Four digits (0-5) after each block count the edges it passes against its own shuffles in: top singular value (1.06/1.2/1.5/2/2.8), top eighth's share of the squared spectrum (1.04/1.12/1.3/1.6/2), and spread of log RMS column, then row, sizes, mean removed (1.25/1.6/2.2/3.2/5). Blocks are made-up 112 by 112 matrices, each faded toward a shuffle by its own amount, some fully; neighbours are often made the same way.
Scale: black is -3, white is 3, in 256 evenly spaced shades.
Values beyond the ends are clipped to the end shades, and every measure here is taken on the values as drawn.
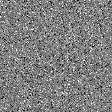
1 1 2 0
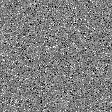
0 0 1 0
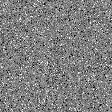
0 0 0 0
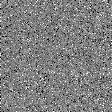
1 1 2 0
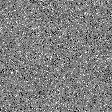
0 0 0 0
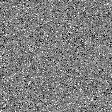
0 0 1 0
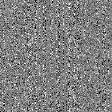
1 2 4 0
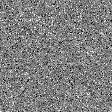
1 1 0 2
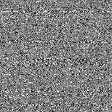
1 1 0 3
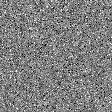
0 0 0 0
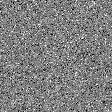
0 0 0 0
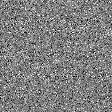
1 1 0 2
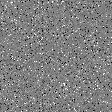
2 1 0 0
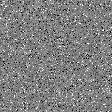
3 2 0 0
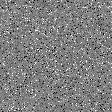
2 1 0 0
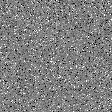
2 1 0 0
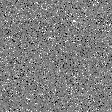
2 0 0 0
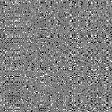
5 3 3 3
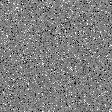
2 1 0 0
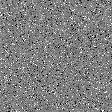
2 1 0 0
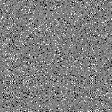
4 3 2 2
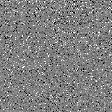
4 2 1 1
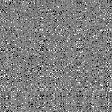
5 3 2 2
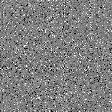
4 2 1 1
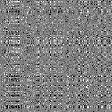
5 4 3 3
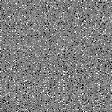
4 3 2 2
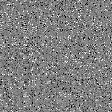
4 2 1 2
